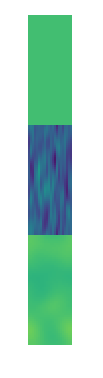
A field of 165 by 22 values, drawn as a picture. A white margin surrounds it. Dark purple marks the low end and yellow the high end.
The table splits into 3 rows of 1 panel. Panel 1,1: high, flat. Panel 2,1: low, streaked downward. Panel 3,1: high, smooth, faint in contrast.
